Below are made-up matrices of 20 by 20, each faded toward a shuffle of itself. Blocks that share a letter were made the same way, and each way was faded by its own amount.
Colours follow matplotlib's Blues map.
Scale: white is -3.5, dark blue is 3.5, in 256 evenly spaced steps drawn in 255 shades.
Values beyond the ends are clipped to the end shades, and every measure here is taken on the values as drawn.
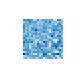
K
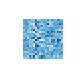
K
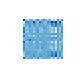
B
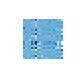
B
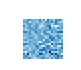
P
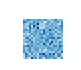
P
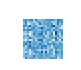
K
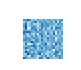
K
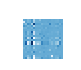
B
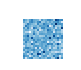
P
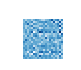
K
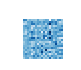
K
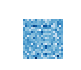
P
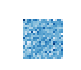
K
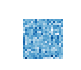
P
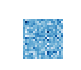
K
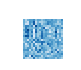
K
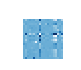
B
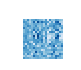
K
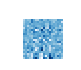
K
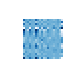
B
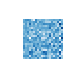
K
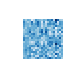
K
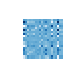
B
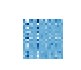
B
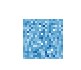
P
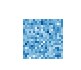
P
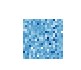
P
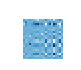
B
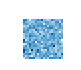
P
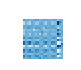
B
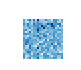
P
